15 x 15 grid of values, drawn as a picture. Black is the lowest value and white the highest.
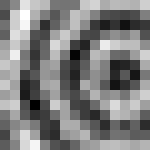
Odd rows or columns: none. Average level on the scale: 50%. Rings: centred on the middle right. Ninth with the highest average: top left.
